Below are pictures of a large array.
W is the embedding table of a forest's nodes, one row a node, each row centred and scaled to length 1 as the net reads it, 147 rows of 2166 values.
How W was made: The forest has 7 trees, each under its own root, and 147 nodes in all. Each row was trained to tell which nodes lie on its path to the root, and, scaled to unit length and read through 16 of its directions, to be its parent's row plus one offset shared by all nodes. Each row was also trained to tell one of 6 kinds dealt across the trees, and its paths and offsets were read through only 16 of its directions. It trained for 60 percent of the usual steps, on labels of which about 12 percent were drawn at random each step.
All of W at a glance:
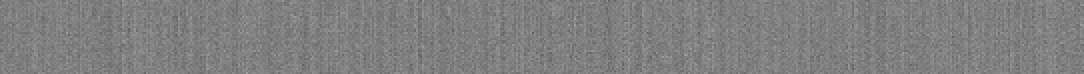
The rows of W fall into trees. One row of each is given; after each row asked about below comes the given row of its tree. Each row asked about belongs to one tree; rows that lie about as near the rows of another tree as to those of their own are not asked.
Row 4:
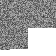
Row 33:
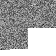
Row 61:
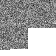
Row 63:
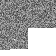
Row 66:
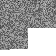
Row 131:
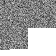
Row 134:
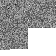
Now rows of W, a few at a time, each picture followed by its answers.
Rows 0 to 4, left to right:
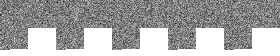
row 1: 33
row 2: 66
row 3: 131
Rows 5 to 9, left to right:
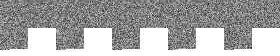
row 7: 131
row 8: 66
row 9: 134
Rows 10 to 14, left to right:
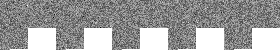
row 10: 4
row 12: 4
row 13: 134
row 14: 134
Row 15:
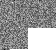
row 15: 131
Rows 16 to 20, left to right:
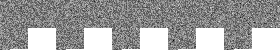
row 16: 134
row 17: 4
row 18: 131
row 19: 134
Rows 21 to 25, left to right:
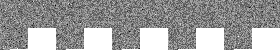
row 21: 4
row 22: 131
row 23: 131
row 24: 134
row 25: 131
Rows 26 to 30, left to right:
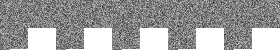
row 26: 66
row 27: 134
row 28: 4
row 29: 134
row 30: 131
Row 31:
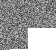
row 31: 134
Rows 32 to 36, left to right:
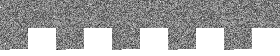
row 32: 131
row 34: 131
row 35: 131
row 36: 33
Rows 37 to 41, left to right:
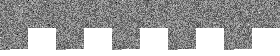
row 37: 33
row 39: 66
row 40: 33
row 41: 66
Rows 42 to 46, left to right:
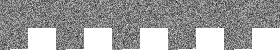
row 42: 61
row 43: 4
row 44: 66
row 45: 33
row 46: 61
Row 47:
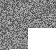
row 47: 131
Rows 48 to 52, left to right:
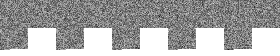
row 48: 66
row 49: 66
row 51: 66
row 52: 131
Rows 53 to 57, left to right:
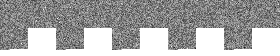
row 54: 4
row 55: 66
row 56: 134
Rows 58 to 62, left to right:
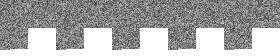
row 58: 63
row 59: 66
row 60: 33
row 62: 66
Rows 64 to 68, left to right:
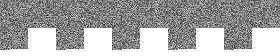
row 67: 33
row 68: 134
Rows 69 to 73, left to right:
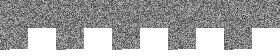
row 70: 66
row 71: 66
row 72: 66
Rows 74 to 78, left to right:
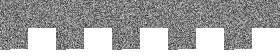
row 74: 63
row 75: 61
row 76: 33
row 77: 4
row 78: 61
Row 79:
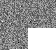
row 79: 131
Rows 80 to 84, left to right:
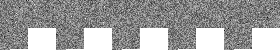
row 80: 33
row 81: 66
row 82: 131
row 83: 134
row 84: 134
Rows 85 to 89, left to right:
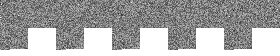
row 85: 63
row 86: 66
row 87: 66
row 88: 61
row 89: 134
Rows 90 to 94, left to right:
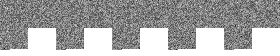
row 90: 63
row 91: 134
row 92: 134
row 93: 4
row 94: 33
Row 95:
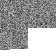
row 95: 4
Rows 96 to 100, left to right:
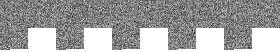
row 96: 131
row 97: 134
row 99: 66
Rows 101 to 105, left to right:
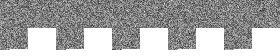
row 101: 33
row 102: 134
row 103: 131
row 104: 66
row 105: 66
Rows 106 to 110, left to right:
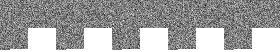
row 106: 61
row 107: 66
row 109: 131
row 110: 131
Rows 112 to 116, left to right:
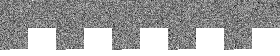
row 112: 63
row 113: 4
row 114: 131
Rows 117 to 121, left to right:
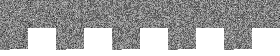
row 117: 33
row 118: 66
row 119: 131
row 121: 63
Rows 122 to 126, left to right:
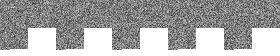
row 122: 4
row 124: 63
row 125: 131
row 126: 131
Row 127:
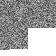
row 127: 33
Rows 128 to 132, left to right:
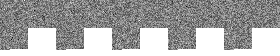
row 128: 4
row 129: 4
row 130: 131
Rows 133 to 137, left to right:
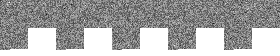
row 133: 66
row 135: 33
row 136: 66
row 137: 4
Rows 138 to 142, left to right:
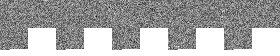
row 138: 4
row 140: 61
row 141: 131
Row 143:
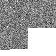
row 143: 4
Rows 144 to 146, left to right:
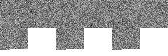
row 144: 33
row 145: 134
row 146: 4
